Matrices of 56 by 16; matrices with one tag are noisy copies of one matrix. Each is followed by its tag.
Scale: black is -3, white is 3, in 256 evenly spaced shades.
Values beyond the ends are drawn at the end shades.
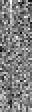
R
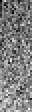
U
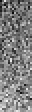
U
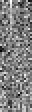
R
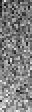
U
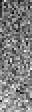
U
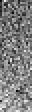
U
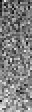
U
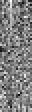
R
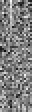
R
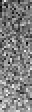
U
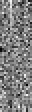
R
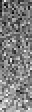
U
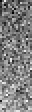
U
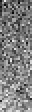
U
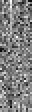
R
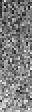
U
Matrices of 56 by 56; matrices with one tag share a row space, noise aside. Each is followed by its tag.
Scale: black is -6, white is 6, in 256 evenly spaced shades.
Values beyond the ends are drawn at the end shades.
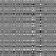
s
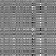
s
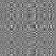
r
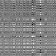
s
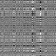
s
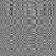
r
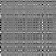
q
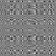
r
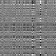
s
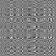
r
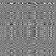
r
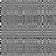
q
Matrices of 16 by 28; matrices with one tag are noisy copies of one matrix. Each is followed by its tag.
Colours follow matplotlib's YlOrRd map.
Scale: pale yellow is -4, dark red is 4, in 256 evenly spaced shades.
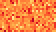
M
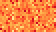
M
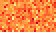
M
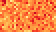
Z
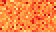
Z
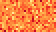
M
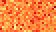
Z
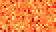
M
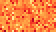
M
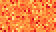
M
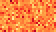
M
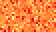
M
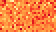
Z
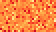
M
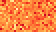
Z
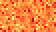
M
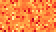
M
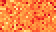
Z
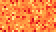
M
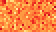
Z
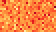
Z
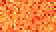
Z
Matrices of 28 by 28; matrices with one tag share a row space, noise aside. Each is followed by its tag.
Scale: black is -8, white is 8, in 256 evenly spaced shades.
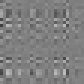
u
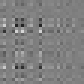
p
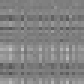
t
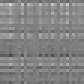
t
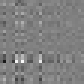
p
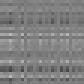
t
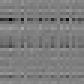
t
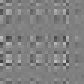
u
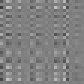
u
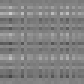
t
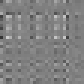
u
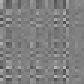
u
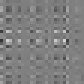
u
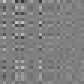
p
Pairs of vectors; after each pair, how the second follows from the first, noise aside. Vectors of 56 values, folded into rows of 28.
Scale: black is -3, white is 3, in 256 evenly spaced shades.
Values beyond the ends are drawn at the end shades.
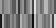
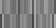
shrunk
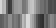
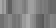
shrunk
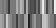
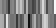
copied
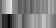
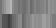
shrunk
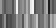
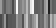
copied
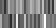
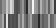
shuffled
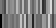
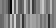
shuffled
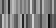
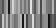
copied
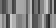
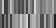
shuffled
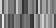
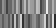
shuffled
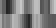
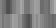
shrunk
